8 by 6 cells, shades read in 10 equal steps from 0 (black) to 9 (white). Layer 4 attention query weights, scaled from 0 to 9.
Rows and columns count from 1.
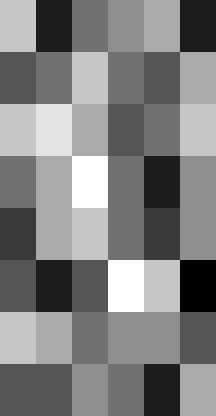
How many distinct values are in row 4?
5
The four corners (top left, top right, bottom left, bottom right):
7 1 3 6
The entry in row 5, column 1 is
2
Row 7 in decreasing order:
7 6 5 5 4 3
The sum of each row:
24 27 35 29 26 23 30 22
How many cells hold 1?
5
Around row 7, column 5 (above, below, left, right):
7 1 5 3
